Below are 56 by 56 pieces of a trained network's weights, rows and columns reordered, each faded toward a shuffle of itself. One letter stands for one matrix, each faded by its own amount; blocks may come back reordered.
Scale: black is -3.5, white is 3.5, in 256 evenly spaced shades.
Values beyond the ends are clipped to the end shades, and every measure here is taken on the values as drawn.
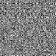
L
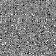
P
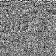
L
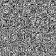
L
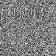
L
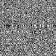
L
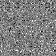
P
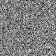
L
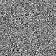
L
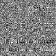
L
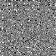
P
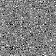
P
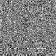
L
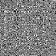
P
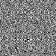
L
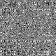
P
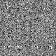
L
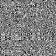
P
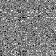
P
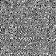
P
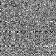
L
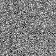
L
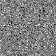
P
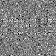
P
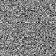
L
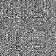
L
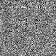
L
